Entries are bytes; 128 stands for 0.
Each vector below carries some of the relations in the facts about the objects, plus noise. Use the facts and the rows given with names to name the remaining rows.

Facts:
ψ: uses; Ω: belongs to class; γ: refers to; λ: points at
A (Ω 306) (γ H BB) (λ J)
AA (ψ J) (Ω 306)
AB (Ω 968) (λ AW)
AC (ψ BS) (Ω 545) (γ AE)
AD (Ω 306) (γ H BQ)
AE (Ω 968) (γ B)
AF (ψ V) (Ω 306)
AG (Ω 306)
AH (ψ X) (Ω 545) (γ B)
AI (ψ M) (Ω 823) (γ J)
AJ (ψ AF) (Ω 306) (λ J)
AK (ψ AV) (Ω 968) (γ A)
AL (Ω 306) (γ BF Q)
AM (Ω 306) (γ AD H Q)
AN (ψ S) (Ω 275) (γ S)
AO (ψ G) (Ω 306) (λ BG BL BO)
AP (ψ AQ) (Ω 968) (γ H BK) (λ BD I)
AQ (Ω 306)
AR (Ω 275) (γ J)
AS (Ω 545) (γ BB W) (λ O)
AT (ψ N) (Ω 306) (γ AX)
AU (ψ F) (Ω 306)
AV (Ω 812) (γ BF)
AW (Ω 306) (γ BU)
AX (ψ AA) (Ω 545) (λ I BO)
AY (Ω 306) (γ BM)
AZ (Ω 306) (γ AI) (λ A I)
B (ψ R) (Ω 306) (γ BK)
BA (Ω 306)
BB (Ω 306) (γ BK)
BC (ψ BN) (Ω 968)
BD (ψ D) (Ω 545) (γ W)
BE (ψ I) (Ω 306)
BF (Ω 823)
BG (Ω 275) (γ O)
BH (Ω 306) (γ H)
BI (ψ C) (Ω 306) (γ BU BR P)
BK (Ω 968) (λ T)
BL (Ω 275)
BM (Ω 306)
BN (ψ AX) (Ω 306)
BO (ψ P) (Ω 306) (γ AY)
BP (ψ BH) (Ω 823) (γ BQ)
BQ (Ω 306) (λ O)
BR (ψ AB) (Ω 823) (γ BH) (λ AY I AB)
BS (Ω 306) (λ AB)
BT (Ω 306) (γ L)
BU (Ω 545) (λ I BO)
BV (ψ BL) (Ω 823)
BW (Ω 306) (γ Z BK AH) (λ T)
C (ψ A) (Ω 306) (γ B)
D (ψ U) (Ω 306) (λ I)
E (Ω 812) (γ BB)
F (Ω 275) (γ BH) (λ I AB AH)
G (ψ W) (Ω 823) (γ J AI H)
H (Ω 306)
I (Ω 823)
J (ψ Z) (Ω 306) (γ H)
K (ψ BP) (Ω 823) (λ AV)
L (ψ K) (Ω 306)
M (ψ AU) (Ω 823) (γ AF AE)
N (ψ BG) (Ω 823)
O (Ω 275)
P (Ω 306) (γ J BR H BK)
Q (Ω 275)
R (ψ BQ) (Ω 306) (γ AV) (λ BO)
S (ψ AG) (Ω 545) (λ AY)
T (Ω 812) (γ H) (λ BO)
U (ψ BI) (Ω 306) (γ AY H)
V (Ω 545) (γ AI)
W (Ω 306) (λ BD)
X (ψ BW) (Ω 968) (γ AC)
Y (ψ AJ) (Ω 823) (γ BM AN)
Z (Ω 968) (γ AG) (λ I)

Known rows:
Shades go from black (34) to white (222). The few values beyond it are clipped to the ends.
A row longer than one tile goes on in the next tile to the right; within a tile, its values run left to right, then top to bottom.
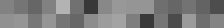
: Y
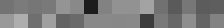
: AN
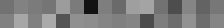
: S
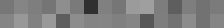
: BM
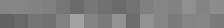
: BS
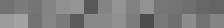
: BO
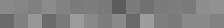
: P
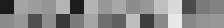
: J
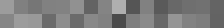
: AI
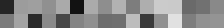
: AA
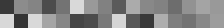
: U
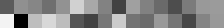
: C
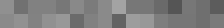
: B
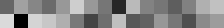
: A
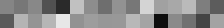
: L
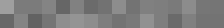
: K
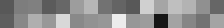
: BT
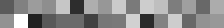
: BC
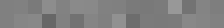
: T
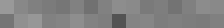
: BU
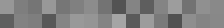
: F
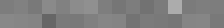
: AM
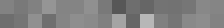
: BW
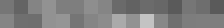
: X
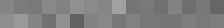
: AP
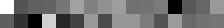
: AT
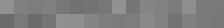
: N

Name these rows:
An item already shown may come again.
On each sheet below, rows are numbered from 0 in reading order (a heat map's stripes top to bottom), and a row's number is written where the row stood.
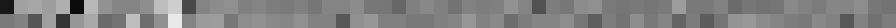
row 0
Z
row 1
BK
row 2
AY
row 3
AU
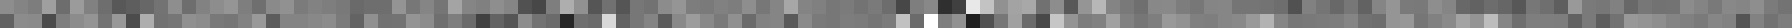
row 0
V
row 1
BP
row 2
O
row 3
BR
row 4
BD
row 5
AE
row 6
X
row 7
AU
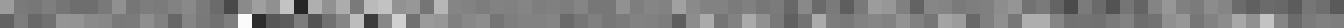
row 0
AJ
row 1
BN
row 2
AD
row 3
W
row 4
AC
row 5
X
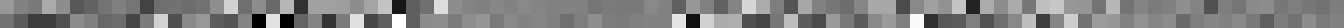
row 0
BG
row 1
AX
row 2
BB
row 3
BI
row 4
BN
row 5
AY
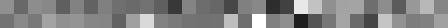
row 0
AF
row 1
BD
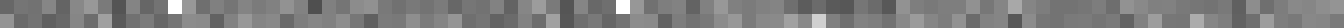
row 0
R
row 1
AY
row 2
R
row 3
M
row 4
BR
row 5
BQ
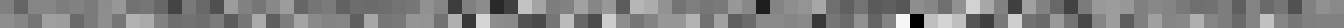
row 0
AC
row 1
BH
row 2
D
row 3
AN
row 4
C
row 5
AG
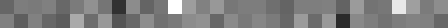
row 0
AV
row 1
BF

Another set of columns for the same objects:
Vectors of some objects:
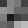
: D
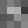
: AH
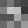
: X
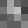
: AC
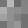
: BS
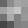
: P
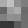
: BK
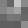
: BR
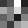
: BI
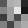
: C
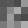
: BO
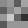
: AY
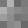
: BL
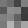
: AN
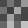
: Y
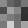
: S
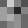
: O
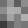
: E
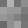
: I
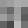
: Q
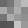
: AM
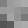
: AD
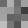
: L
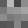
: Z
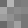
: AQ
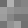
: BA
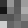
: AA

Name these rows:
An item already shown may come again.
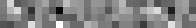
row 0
AE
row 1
BN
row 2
AX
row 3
BC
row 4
AG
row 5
BW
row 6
BN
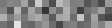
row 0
AV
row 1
O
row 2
W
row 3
BO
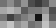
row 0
AT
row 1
R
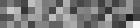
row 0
X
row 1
W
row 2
BG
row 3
BD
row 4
U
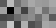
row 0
AJ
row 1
BQ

